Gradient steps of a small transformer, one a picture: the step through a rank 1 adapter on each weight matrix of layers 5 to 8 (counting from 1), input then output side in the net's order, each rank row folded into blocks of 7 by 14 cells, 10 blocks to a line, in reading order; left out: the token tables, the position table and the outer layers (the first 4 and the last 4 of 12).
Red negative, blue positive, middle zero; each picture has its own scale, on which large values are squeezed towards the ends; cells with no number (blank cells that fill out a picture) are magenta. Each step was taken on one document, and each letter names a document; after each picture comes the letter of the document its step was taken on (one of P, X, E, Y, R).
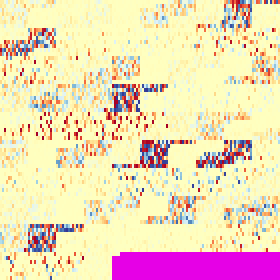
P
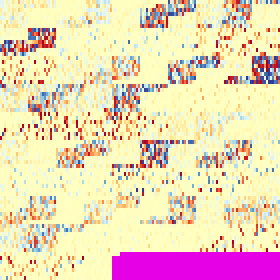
P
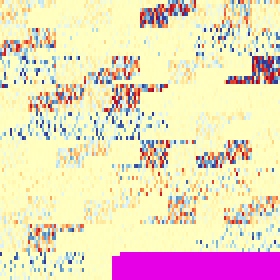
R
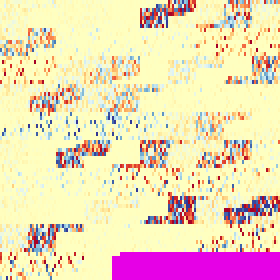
P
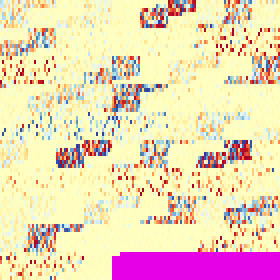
P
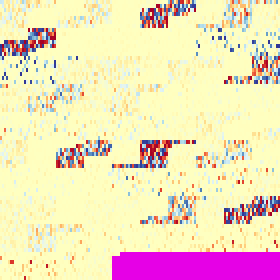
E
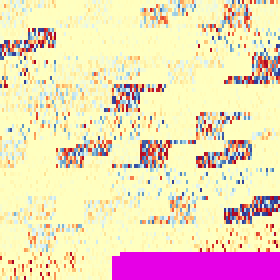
E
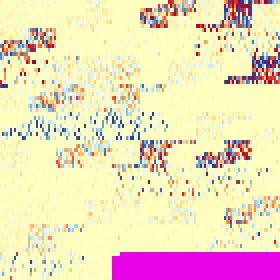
R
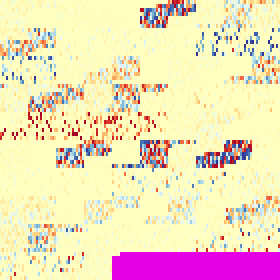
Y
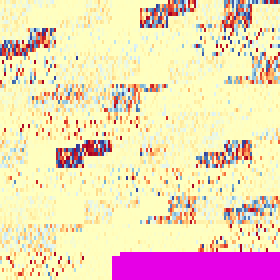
P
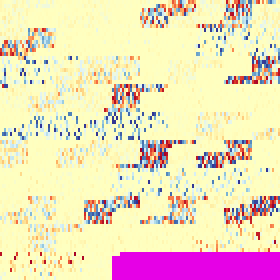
R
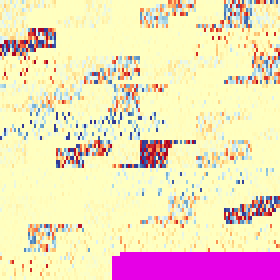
E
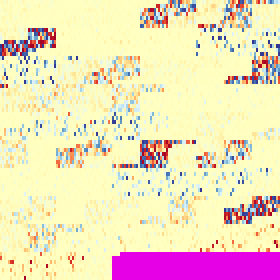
E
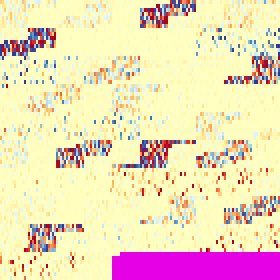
E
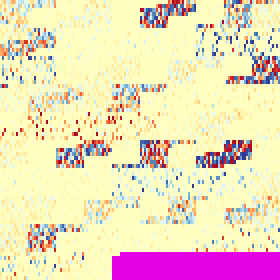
Y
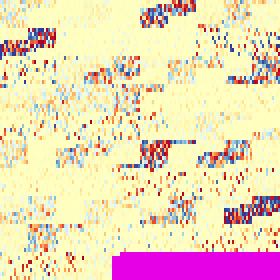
E
